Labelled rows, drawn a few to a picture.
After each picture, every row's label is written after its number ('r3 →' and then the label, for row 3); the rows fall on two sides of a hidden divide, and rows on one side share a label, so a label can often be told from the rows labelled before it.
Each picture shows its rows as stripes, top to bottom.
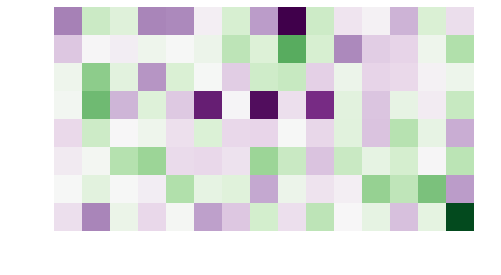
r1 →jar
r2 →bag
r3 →bag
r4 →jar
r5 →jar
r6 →bag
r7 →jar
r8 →bag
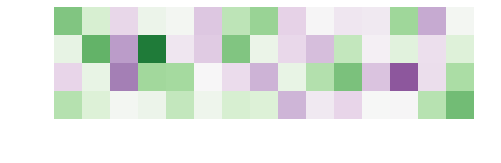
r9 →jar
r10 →jar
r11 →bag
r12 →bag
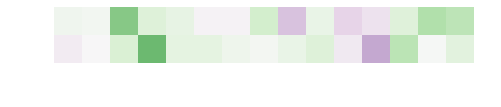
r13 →bag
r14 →bag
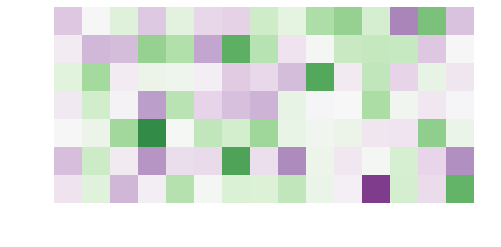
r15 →bag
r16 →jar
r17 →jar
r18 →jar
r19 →bag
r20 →jar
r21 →bag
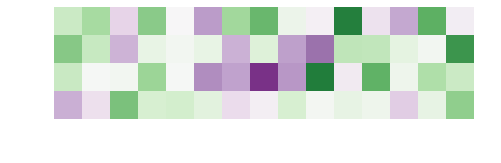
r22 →bag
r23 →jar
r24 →jar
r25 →bag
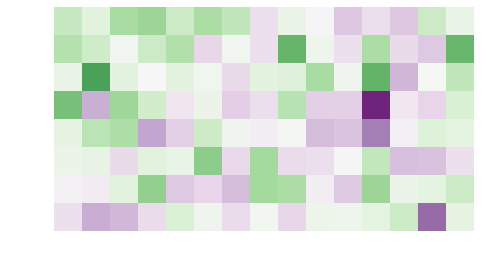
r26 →bag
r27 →bag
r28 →bag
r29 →bag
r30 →bag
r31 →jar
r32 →bag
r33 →jar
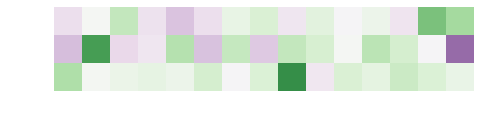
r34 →bag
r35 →jar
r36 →bag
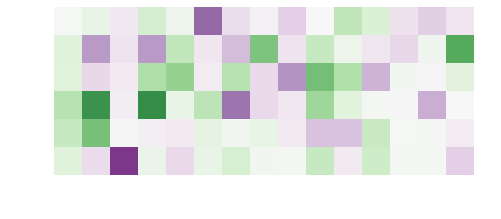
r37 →jar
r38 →bag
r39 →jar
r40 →jar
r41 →jar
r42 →jar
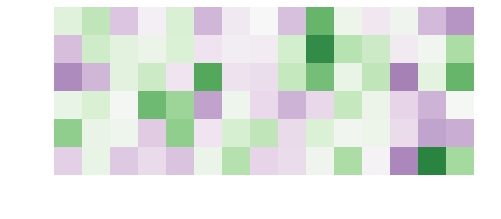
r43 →jar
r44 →bag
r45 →bag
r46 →jar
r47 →jar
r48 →bag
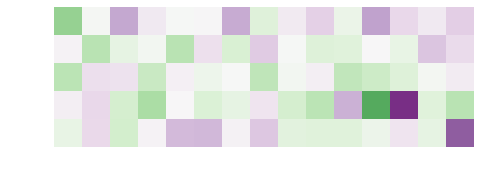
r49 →jar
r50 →jar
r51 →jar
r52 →bag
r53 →jar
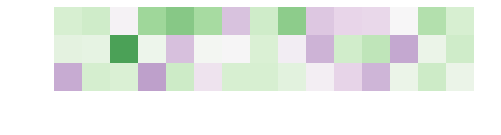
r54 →bag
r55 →bag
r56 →bag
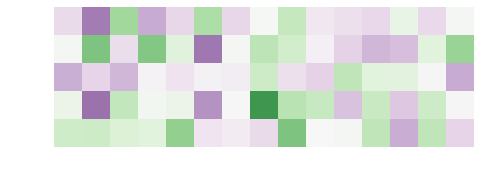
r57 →bag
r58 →bag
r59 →jar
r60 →bag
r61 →bag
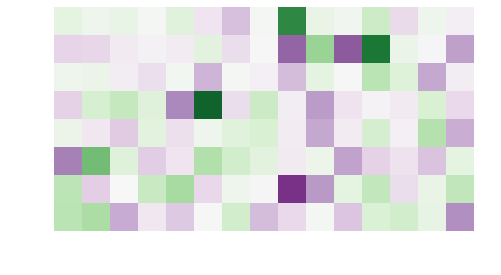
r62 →bag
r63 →jar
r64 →jar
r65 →bag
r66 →jar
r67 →bag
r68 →jar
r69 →jar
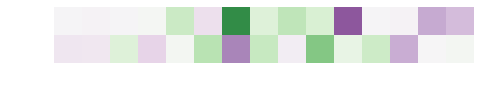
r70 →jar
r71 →bag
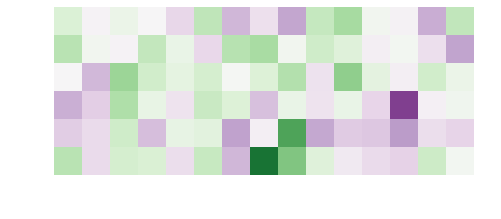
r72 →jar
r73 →jar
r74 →bag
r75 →bag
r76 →bag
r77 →bag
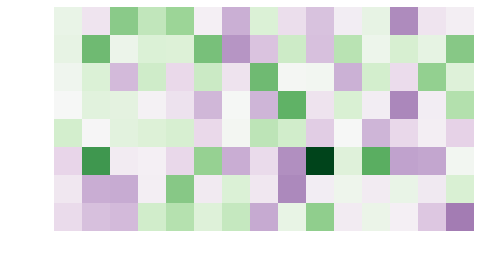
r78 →bag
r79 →bag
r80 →bag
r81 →bag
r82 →bag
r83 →jar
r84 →jar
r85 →jar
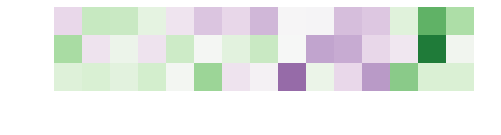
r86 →bag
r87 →bag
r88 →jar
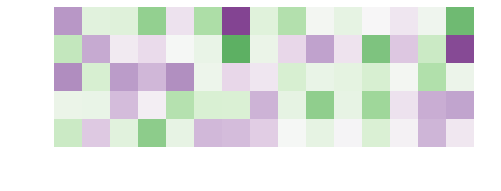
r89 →bag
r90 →jar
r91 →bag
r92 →jar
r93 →jar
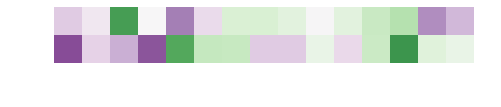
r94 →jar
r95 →jar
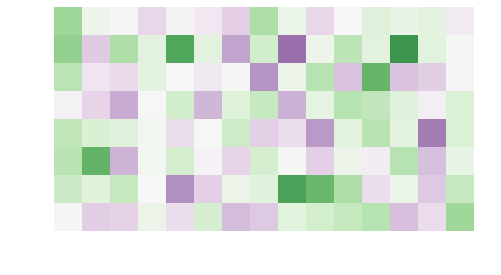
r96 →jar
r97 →jar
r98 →jar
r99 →jar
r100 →jar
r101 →jar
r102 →bag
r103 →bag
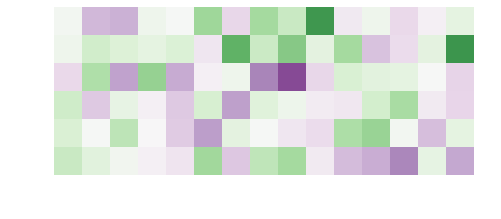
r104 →bag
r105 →bag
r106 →jar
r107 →jar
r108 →jar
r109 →bag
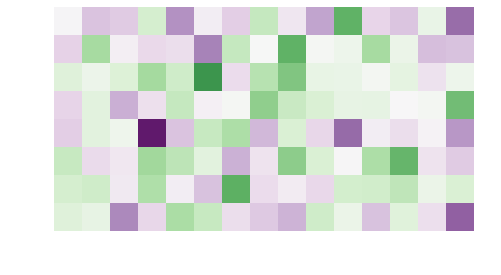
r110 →jar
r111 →jar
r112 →bag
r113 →bag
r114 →jar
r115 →jar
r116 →jar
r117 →jar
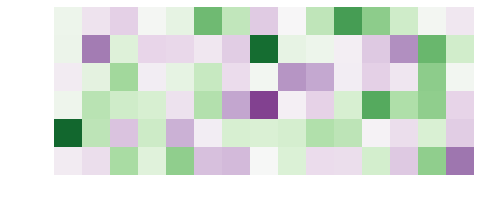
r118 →jar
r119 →bag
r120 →bag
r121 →jar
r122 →jar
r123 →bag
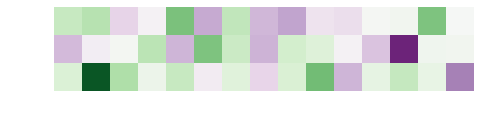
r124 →jar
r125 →bag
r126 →jar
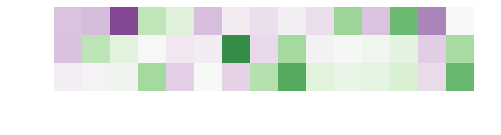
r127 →jar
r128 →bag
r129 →bag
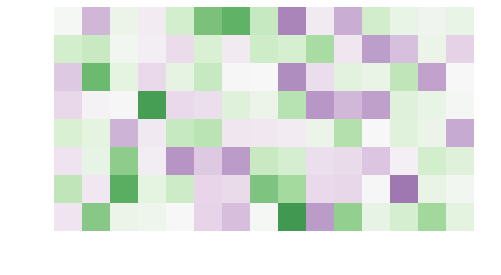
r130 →jar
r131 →bag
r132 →jar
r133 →bag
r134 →jar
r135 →bag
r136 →bag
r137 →bag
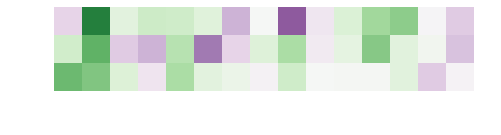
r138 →jar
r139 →jar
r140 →jar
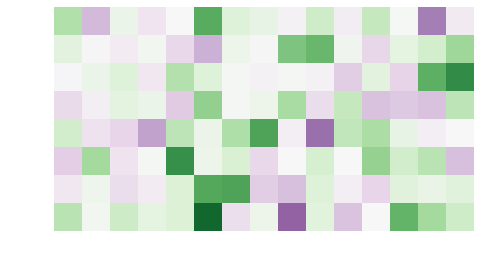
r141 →jar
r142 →bag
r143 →bag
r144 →bag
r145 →jar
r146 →jar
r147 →jar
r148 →jar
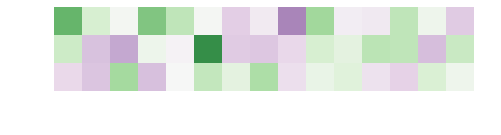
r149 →jar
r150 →jar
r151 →bag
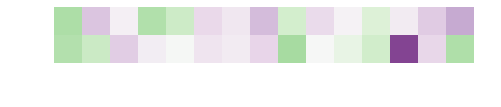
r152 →jar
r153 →bag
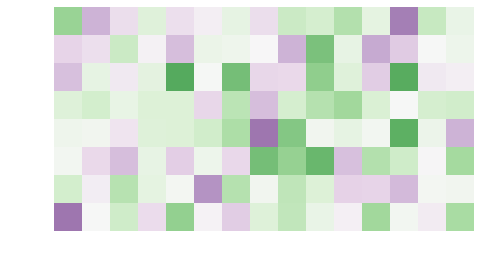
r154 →bag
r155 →bag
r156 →jar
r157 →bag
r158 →jar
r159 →bag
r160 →bag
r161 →bag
